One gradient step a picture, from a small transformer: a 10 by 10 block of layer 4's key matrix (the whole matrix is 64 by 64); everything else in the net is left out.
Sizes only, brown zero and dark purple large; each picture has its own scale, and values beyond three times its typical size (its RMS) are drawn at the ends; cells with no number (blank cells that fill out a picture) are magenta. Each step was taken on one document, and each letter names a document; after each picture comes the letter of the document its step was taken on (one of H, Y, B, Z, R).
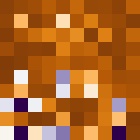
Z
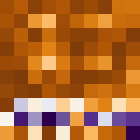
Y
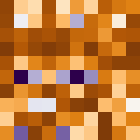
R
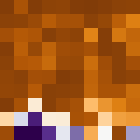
Y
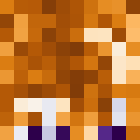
Y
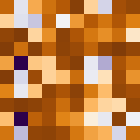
Z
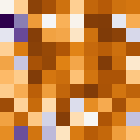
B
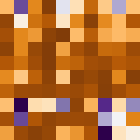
Z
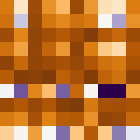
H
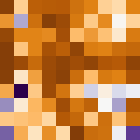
H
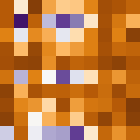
B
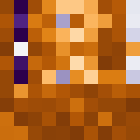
B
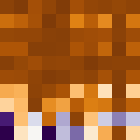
H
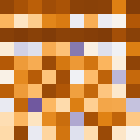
R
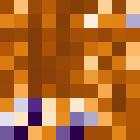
Y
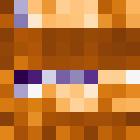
R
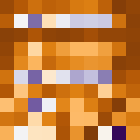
R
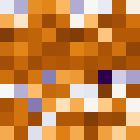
R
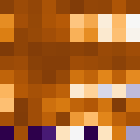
H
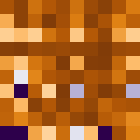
B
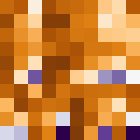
Z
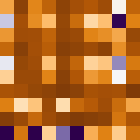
Y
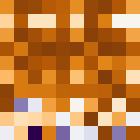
B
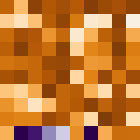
H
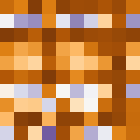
H
